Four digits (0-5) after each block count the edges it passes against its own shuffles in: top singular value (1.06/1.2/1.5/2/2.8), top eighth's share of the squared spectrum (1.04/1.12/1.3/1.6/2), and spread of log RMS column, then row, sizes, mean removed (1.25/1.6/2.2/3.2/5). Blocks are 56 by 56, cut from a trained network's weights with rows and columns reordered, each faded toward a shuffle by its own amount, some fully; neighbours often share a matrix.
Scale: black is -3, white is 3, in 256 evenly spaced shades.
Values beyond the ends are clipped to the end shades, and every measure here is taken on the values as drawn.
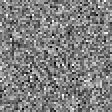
1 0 0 0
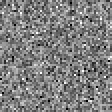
0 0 0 0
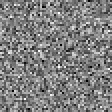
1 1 0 1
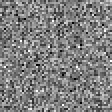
1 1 0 0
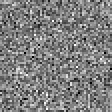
0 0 0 0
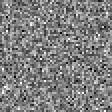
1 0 0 0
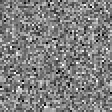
0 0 0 0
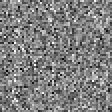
2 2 0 0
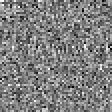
2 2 0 1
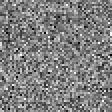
0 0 0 0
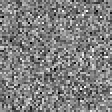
1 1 0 1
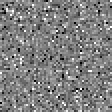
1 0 0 0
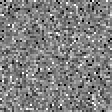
1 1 0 0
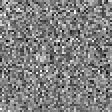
3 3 1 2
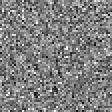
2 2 0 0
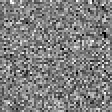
3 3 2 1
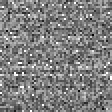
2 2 0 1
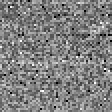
2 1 0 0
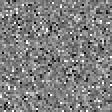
1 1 0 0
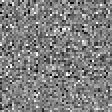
3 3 2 1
